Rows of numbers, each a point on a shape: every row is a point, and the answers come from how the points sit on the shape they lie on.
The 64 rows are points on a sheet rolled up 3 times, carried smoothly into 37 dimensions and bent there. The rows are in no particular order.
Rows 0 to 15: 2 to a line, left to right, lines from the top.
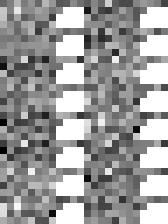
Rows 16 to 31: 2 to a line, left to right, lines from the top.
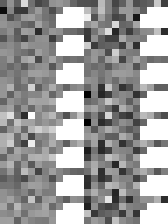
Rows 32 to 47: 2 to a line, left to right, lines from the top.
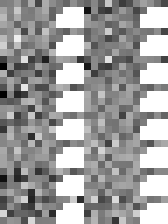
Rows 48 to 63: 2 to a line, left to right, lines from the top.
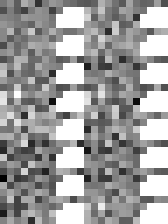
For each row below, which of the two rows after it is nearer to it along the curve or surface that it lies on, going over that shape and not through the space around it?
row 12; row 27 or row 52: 27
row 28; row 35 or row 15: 35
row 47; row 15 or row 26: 26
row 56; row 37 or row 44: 44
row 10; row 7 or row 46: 46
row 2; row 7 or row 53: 53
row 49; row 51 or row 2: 51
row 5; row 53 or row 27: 27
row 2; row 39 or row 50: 39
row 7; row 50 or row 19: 50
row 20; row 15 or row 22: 22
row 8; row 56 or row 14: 14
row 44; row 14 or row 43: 43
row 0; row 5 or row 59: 5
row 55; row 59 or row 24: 24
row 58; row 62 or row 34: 62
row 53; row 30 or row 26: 30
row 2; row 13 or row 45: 45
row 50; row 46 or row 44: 44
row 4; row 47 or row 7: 47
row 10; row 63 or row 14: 14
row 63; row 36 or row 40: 40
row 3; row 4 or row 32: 4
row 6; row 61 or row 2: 61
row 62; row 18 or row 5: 5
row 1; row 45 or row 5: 45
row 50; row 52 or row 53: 53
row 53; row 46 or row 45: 45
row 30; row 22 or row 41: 22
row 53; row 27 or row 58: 27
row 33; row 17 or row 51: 51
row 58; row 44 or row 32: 44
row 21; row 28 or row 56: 28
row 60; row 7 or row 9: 9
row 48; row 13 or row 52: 13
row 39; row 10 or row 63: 63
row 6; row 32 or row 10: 32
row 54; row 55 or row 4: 55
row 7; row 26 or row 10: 26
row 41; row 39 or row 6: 39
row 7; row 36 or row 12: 12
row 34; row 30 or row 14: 30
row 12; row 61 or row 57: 57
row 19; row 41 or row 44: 44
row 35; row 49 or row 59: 59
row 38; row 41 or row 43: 43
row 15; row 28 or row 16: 16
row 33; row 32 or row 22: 22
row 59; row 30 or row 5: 30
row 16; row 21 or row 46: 21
